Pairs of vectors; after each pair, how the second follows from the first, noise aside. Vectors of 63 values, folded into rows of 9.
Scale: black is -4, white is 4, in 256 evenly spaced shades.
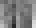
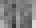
copied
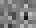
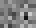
copied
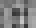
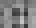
copied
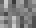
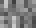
copied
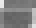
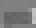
partly zeroed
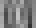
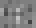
partly zeroed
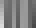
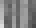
copied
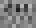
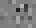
partly zeroed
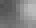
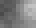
copied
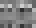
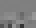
partly zeroed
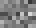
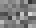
copied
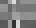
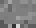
partly zeroed
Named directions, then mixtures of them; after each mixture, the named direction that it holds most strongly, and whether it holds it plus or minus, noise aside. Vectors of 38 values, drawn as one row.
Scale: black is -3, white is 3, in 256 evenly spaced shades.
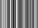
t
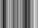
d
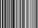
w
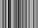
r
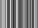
t, plus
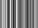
t, plus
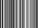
w, plus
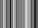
d, minus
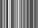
r, minus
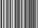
w, minus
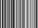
w, plus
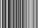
r, plus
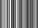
t, plus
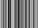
r, plus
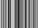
r, plus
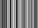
t, minus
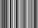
t, minus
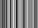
t, minus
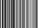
w, plus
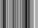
d, plus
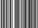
w, minus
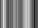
d, minus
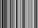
t, minus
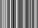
t, plus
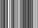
d, plus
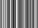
t, plus
